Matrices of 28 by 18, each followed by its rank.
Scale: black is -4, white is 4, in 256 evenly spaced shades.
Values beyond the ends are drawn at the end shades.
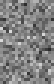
full rank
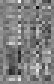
three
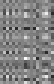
two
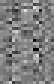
three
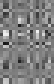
two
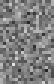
full rank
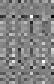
three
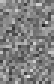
full rank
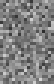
full rank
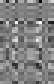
two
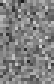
full rank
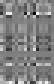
two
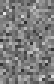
full rank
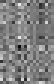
three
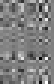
two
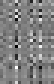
two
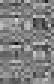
three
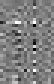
three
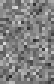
full rank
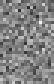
full rank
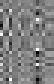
two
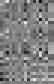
three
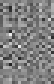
three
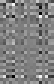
two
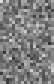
full rank
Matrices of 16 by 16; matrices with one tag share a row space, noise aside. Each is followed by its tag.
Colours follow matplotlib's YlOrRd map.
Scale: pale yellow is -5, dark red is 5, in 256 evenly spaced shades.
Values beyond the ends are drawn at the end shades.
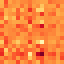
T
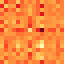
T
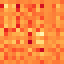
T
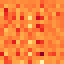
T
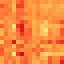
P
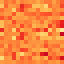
P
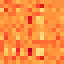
T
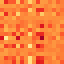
T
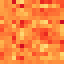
P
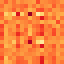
T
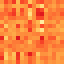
T
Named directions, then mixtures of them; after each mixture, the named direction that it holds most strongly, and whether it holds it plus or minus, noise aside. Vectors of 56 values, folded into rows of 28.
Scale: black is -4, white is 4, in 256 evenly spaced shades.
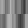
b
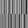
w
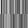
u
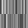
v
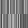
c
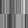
b, minus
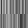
u, plus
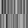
v, minus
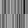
b, plus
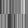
b, minus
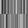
v, minus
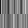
u, minus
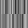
w, minus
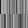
v, plus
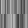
b, plus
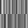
v, plus
